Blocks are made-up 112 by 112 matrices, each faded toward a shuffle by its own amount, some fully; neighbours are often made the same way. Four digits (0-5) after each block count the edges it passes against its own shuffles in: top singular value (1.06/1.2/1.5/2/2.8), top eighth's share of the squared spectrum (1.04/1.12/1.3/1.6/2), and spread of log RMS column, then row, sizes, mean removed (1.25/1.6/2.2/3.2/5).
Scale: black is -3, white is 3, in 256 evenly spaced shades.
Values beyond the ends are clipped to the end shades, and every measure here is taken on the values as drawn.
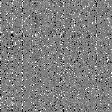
4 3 2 1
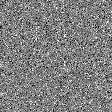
3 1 0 0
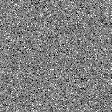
3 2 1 1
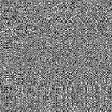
5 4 3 3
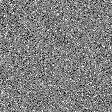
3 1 0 0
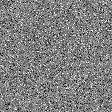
2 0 0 0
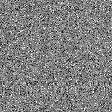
3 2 0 1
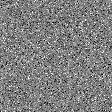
0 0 0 0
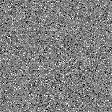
3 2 0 0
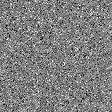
0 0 0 0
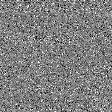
0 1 0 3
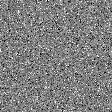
0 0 0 0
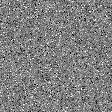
0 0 0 0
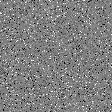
2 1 0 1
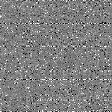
4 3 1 2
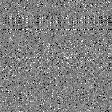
4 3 1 3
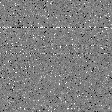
4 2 0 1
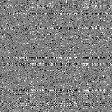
5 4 2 3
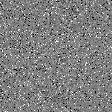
3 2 0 1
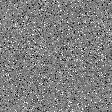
2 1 0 0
